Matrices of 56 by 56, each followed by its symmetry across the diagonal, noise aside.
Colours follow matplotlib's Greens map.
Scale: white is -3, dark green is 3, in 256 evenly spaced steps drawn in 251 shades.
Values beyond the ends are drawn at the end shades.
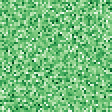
antisymmetric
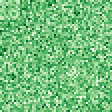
symmetric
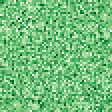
symmetric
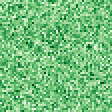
neither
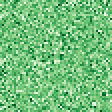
antisymmetric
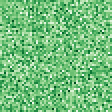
antisymmetric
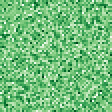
symmetric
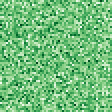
neither
